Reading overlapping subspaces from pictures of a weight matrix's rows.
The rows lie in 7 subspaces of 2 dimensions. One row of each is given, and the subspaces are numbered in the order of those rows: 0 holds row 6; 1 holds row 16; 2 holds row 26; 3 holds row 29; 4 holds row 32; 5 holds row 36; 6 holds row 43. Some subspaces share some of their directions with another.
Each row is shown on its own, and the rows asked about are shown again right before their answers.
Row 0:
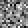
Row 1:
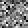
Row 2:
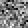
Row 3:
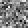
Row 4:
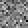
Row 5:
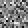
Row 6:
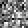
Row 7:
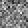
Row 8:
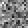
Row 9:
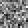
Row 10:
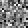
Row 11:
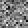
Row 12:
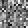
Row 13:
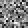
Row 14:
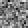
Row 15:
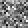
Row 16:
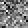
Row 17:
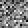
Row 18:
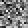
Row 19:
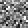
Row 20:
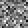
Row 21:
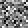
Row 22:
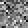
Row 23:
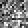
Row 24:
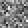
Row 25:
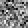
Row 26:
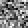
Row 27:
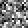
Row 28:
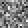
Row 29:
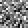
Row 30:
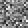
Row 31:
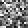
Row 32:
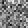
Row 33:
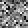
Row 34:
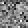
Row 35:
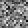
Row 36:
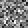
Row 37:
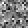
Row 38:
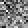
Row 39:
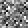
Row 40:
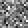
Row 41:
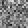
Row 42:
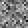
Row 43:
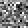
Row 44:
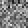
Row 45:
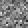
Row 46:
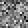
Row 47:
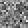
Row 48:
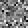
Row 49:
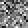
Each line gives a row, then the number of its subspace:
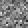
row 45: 1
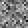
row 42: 0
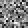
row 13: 5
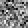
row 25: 2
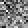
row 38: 1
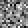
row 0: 6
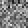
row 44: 4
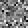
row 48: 4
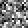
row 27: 0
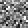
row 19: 3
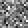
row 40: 3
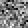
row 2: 2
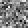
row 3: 2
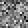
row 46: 6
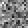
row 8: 0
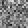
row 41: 4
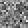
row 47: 6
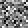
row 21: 5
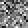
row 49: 1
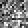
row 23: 0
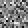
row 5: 5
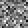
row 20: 5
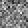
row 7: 4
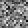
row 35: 5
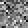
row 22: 1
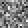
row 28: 3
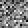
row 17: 0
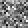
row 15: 3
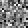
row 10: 4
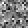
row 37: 0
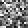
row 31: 1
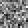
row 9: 3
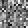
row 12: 4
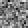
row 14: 2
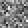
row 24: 3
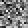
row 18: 1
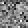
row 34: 6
